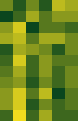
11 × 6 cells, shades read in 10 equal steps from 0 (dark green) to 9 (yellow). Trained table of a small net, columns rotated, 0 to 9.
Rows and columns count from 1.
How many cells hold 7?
3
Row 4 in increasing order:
3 4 6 6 6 7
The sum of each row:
23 21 21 32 21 23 22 20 26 23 23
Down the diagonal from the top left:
4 2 0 6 1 3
